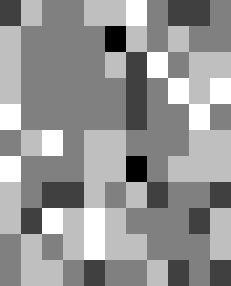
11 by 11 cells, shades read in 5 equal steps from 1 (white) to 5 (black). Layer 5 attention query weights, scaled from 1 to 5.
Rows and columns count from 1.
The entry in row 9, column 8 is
3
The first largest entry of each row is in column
1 6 7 7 7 1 7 3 2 1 5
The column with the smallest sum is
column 1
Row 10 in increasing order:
1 2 2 2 2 2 3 3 3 3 3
